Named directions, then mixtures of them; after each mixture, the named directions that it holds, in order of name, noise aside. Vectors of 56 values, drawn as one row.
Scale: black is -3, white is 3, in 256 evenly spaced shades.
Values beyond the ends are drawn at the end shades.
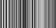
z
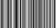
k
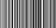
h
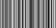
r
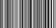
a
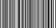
k, r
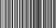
a, h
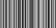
r, z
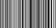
a, r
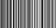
h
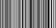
a, r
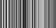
z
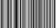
k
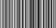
h, r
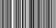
k, r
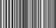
h, z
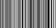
a, r
